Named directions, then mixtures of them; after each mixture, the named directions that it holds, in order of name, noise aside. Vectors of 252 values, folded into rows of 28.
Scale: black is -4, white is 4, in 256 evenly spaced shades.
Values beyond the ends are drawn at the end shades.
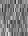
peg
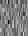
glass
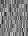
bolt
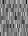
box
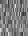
glass, peg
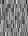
box, peg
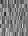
bolt, glass, peg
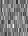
box, glass, peg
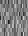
glass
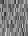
bolt, box, peg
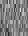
glass, peg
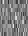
box, glass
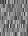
bolt, box, glass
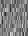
bolt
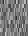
bolt, box, peg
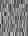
bolt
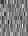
bolt, box, glass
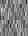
box, glass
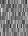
box, glass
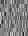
bolt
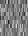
box, glass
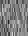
bolt, glass, peg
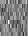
box, glass, peg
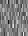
glass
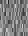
glass, peg
